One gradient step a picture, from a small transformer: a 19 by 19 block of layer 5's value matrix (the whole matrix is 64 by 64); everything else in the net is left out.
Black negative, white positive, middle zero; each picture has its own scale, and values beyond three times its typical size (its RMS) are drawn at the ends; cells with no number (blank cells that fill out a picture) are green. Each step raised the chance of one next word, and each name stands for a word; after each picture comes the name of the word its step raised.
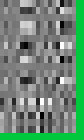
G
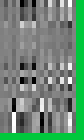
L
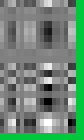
L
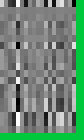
L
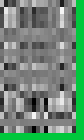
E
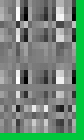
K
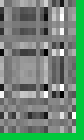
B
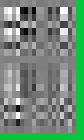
K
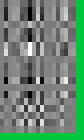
K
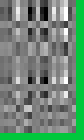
K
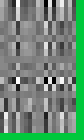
L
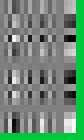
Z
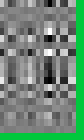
B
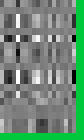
Z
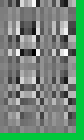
B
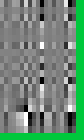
L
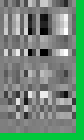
B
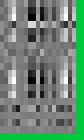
K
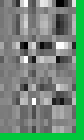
G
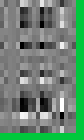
E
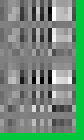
K
